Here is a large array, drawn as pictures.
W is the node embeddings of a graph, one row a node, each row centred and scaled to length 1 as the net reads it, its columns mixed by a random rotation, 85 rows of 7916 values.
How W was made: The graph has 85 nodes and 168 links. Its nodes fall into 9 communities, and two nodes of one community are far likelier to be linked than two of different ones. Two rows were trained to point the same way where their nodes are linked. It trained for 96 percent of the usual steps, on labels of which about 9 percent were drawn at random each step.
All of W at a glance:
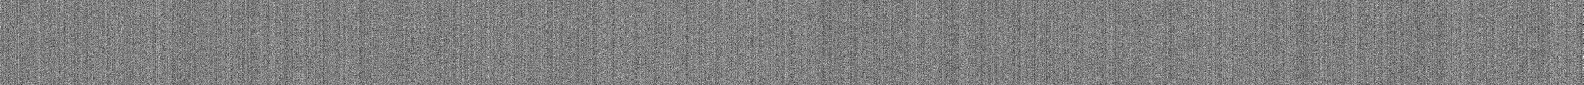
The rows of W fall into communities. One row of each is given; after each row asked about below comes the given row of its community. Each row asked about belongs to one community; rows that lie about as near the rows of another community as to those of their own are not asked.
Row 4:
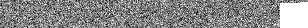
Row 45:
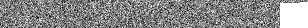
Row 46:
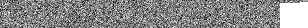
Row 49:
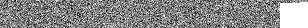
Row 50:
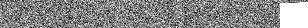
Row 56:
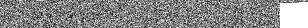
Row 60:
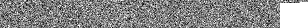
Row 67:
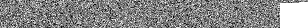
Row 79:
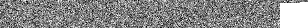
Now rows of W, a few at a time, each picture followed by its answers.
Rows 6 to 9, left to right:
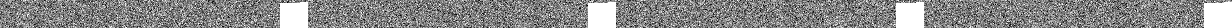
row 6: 79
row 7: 4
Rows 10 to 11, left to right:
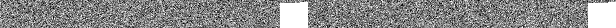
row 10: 60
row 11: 67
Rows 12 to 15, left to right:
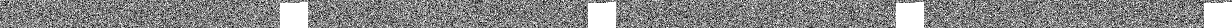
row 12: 4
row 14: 56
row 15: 50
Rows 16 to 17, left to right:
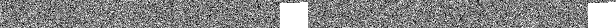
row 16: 50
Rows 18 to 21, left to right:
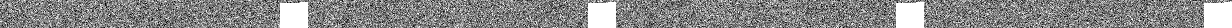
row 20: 46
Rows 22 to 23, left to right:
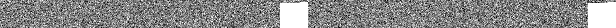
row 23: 56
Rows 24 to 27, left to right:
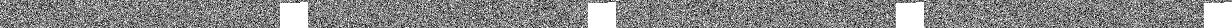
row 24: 50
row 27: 4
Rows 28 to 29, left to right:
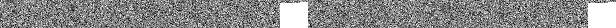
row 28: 46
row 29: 46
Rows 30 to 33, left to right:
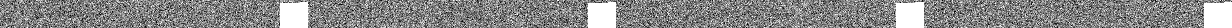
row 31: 56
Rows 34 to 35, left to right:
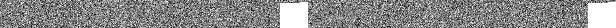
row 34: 60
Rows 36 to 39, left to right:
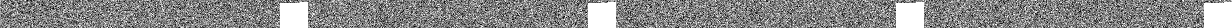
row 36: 60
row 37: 46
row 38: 67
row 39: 46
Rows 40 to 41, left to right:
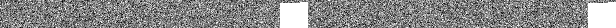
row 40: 45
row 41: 46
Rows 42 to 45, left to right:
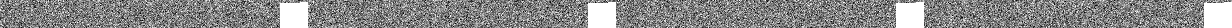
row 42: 67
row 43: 50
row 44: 67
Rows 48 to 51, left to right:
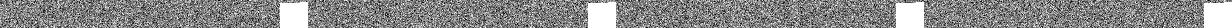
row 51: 4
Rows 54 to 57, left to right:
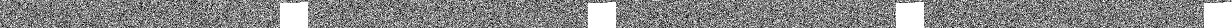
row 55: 60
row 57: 67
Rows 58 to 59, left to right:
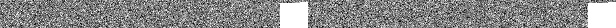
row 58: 79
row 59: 56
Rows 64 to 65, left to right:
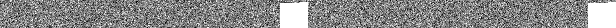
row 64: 67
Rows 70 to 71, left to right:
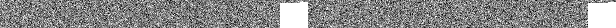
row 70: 4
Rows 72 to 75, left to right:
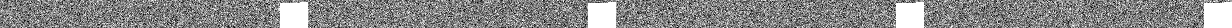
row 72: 49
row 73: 56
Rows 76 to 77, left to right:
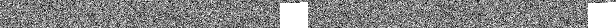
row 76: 4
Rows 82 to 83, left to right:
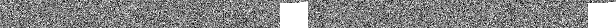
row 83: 79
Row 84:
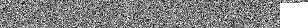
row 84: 50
